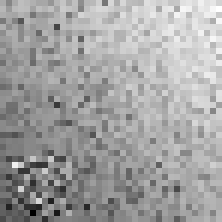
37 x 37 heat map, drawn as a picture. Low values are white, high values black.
No row or column stands out. Values change most from cell to cell in the bottom left. An odd patch, rougher than its surroundings, sits in the bottom left. The top right is the ninth with the lowest average. The field climbs toward the bottom left. Neither half mirrors the other. The ninth with the highest average is the bottom left.
